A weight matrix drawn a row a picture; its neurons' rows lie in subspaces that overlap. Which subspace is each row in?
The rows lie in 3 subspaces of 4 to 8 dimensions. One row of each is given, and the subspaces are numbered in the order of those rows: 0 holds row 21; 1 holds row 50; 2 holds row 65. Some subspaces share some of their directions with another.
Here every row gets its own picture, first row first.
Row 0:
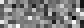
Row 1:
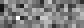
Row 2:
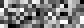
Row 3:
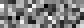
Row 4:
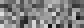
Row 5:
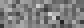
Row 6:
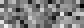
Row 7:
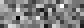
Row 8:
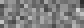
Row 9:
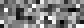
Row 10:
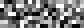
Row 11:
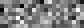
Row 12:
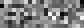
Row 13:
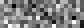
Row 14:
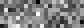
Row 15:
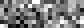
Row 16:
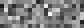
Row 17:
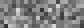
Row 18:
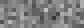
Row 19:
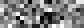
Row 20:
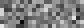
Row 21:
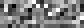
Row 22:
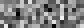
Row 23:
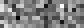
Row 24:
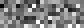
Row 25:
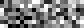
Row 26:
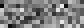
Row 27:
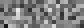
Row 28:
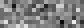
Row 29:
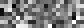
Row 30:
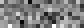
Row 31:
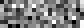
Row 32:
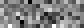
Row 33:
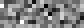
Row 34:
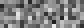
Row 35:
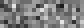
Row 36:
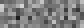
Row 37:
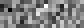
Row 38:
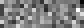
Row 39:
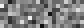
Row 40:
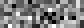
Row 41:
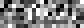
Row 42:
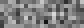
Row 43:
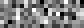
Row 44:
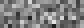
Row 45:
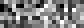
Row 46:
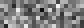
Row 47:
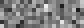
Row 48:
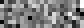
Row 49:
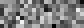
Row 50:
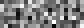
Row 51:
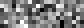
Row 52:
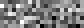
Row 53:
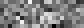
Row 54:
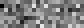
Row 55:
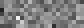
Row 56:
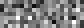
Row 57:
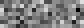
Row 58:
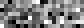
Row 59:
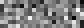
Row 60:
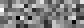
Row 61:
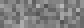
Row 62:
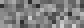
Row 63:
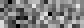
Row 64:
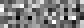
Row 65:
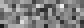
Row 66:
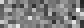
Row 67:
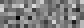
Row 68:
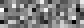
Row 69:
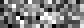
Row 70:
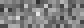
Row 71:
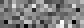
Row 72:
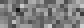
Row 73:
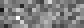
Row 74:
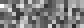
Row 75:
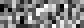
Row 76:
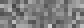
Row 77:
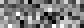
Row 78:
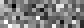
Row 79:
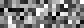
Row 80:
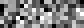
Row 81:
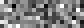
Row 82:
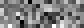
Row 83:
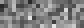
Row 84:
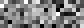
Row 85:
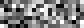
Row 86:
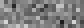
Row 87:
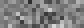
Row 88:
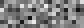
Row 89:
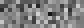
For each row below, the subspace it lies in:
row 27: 1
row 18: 0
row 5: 0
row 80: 1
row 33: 0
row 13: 2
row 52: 0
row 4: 2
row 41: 0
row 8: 1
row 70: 0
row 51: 1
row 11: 1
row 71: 2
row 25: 0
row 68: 0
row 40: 2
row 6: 1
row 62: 1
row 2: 0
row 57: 1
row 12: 0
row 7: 2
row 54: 0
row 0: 1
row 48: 1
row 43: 0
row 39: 0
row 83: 0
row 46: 1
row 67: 2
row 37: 0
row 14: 0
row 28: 2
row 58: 0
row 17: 1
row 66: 1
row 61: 0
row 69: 1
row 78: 2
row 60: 2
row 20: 2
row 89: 0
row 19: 2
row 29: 2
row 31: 1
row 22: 1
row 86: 2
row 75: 0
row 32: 1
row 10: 0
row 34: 1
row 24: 0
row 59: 1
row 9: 0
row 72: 2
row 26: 0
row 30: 1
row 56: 2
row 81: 1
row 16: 0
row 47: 1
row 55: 2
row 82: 1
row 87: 2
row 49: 1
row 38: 1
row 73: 1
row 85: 2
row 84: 0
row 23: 1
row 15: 0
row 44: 2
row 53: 2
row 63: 0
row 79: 0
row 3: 0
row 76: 2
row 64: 2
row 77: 1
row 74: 2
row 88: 0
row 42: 0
